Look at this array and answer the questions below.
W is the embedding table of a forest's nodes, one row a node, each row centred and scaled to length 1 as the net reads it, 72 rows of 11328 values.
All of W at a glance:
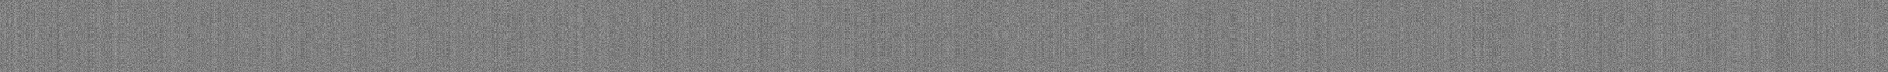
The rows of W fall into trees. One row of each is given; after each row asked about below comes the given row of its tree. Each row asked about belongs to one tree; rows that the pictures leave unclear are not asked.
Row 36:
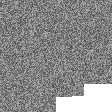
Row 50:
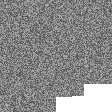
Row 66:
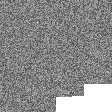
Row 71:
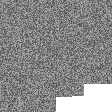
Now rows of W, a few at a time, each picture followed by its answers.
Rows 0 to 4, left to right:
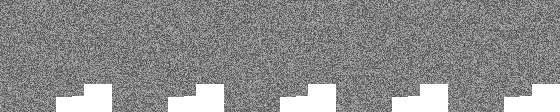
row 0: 50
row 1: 50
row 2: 36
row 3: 71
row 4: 36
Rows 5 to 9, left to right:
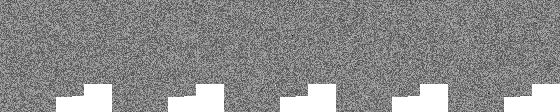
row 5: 50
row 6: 50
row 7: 36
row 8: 36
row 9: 71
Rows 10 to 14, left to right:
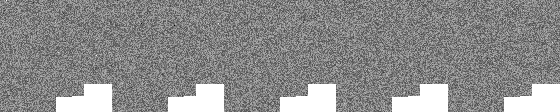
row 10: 71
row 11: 66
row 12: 36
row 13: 50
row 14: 71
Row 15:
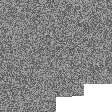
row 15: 71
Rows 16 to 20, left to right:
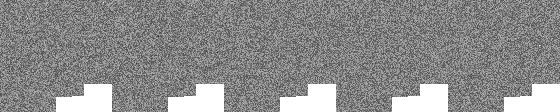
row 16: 50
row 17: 71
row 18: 71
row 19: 66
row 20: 71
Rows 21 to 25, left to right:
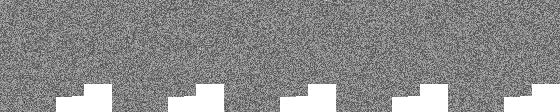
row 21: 71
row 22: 50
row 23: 66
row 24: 66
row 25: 50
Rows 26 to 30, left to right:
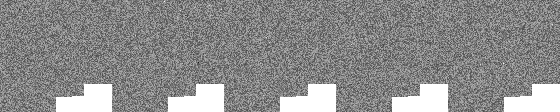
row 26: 50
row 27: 36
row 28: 36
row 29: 71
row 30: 36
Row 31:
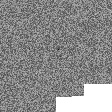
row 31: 71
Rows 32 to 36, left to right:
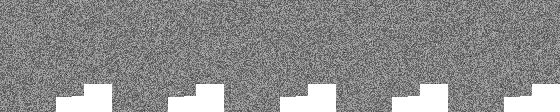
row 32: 71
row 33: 66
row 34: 36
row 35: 36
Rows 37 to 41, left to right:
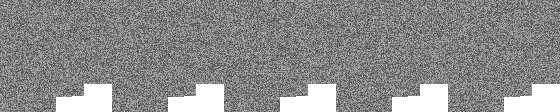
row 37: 36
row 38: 71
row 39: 71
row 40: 66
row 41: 50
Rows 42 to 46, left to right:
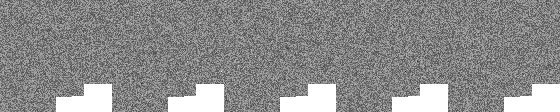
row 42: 36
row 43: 50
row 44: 71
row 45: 50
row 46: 71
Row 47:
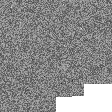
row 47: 71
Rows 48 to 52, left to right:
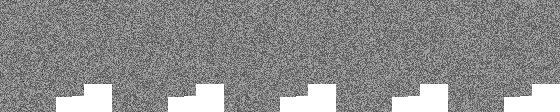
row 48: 50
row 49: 50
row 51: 36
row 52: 71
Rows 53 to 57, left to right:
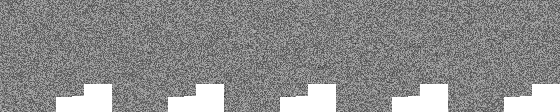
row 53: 50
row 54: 50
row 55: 71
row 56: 50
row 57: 36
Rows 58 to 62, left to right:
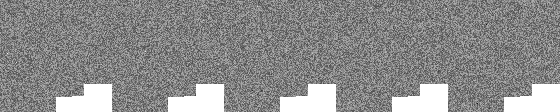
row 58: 50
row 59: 66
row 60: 36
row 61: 36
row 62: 71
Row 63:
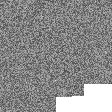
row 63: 66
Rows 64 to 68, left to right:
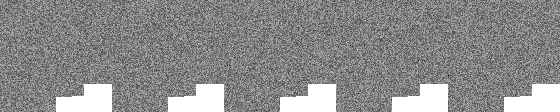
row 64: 50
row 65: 50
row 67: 36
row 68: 71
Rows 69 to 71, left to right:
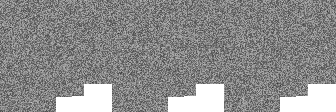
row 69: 71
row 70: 50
